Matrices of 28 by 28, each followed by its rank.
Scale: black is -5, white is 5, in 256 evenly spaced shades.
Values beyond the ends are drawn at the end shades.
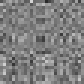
three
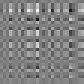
one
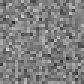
full rank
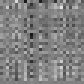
three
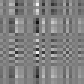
one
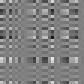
one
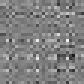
three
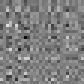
three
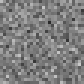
full rank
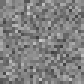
full rank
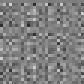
three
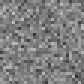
full rank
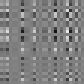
one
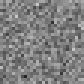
full rank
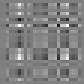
one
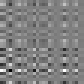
one
